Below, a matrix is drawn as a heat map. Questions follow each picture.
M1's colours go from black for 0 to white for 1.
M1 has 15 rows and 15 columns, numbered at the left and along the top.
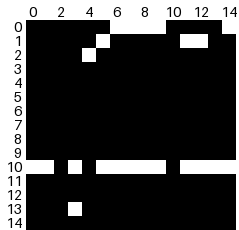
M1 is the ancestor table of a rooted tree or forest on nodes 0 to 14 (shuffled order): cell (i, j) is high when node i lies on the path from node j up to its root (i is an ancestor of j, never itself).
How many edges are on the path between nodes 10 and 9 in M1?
2
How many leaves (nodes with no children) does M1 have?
10
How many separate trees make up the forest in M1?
2
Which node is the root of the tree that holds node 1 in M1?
10
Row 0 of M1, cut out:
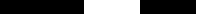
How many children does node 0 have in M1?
5
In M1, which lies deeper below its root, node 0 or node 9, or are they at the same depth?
node 9
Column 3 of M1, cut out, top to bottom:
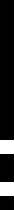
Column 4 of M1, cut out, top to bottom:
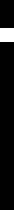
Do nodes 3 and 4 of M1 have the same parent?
no
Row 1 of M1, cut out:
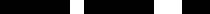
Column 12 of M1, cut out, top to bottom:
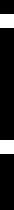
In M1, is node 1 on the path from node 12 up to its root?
yes
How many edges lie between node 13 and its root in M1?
1
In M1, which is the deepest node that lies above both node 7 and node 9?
0
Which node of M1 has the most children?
0
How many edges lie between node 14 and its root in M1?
2
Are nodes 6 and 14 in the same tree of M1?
yes
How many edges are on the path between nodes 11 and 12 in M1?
2
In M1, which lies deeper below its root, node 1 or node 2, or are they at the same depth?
node 1
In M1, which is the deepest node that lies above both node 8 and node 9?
0
